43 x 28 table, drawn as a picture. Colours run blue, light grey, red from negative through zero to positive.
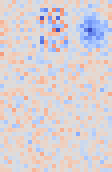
The top right is the ninth with the lowest average. One dip sinks in the top right. No regular stripes run through it. The halves do not mirror each other. An odd patch, rougher than its surroundings, sits in the top middle.
